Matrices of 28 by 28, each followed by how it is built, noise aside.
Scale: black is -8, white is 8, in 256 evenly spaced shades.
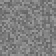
noise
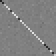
diagonal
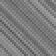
Toeplitz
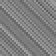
Toeplitz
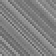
Toeplitz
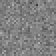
noise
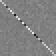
diagonal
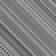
Toeplitz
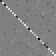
diagonal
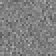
noise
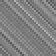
Toeplitz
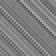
Toeplitz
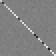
diagonal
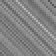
Toeplitz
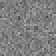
noise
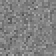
noise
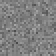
noise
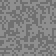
noise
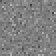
noise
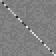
diagonal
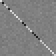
diagonal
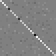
diagonal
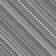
Toeplitz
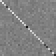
diagonal
